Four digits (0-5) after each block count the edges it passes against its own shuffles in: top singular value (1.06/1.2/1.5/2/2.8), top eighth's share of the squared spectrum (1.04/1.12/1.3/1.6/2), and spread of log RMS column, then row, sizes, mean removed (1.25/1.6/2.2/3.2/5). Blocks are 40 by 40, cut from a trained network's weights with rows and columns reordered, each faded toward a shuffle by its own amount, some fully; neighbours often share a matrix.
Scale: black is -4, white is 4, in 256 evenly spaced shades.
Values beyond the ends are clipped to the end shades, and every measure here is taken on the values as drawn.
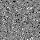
0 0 0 0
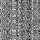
3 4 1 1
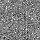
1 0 0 0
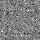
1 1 0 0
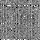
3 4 0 2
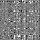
3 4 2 2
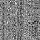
3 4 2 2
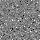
0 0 0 0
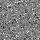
0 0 0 0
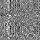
3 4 2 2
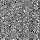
2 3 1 1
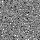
0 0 0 0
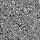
0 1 0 0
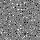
0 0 0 0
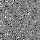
2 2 0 1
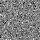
1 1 0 0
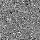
1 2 0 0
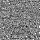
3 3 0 1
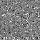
2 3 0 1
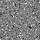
0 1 0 0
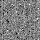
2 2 0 0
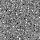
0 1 0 0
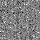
1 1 0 0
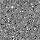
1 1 0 0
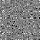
3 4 1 2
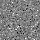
1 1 0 0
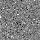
1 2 0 1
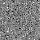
1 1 0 0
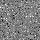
1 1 0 0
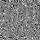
1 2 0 1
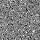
1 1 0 0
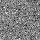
1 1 0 0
